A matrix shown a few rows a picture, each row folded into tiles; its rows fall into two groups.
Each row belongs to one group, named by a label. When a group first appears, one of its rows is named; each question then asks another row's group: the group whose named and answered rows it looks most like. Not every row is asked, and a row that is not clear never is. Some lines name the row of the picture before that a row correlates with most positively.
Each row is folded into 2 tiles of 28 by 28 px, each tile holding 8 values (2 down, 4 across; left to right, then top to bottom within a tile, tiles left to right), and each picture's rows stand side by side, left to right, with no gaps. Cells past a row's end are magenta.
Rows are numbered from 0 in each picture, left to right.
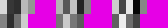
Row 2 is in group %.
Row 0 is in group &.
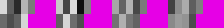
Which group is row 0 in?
&
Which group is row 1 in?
%
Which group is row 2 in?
%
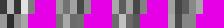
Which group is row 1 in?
%
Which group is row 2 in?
%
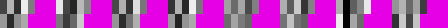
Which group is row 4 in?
%
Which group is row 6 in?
&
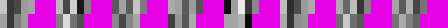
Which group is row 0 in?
&
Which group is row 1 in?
%
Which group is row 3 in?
&
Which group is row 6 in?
%
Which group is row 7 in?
%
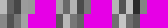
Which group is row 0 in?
&
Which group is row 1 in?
%
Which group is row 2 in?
%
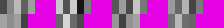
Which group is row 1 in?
%
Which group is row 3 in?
%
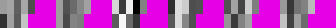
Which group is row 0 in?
&
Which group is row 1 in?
&
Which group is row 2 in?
%
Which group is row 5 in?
&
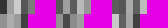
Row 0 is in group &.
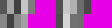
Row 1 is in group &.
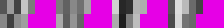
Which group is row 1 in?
&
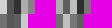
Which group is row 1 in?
%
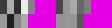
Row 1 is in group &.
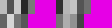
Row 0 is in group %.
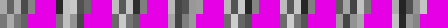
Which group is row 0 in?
%
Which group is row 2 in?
%
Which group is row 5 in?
%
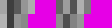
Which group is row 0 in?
&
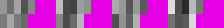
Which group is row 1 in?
&
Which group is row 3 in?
&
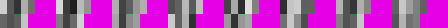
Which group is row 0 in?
&
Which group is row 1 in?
&
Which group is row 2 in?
&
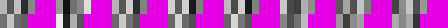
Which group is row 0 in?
%
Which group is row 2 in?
%
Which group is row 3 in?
%
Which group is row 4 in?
%
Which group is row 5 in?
&
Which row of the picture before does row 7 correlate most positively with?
3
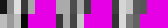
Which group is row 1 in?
&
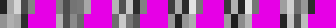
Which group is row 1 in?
&
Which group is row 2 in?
%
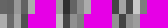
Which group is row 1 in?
&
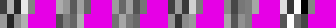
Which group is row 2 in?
%
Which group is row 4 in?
&
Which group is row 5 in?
%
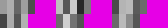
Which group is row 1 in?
%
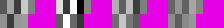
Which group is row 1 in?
%
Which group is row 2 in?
%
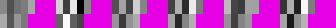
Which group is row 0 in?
&
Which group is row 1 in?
%
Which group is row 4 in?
&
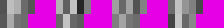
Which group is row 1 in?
%
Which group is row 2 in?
%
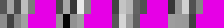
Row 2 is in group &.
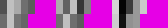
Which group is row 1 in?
%
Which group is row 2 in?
&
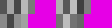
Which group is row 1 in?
%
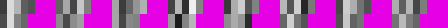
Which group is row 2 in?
&
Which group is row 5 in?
%
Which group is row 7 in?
%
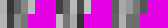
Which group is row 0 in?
&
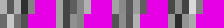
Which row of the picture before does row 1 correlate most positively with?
0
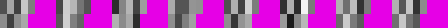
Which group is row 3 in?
&
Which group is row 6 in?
%
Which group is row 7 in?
%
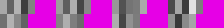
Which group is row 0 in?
%
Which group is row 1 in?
%
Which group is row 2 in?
&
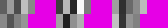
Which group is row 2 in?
&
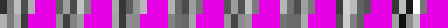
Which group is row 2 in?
&
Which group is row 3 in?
&
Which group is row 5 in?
&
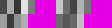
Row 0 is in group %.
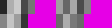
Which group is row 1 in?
%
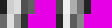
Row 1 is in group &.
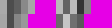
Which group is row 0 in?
&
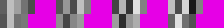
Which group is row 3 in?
%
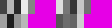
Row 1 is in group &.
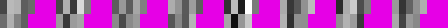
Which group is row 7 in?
&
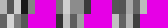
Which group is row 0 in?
%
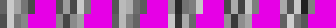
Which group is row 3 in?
&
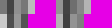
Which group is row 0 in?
&
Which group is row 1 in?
&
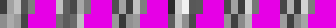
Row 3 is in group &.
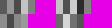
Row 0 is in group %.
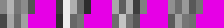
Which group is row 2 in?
%
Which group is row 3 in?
%
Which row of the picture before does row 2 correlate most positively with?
1
